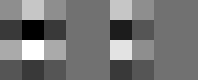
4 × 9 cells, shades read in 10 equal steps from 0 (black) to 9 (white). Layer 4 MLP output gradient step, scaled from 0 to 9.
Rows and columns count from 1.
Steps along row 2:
down up up same down up up same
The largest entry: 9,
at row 3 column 2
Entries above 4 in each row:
5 0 5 0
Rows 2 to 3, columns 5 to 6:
4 1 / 4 8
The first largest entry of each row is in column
2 4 2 4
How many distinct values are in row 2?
5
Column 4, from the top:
4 4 4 4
